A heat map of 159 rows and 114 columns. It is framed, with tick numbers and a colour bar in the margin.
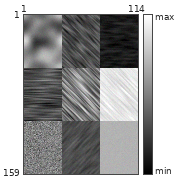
The table splits into 3 rows of 3 panels. Panel 1,1: middling, smooth, strong in contrast. Panel 1,2: low, slanting down to the right. Panel 1,3: very low, streaked across, faint in contrast. Panel 2,1: low, streaked across. Panel 2,2: middling, slanting down to the right, strong in contrast. Panel 2,3: very high, slanting down to the right, faint in contrast. Panel 3,1: middling, fine-grained. Panel 3,2: low, slanting up to the right, faint in contrast. Panel 3,3: high, flat.
